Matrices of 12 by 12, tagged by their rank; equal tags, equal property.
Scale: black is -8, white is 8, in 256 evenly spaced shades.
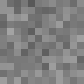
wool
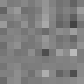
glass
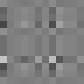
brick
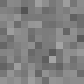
wool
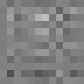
glass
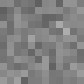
wool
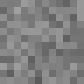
wool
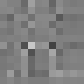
glass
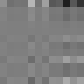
brick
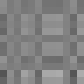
brick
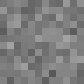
wool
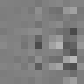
glass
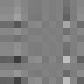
brick
